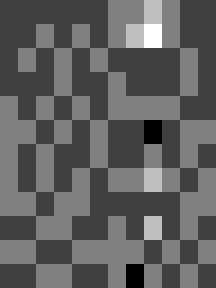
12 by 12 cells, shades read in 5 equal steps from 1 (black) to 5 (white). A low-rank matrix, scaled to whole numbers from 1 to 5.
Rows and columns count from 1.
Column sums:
30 28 30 30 29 28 32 29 35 29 31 28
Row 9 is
3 3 2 3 3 2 2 2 2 2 3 3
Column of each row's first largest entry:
9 9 2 4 1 1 1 9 1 9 1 3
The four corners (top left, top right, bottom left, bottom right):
2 2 2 2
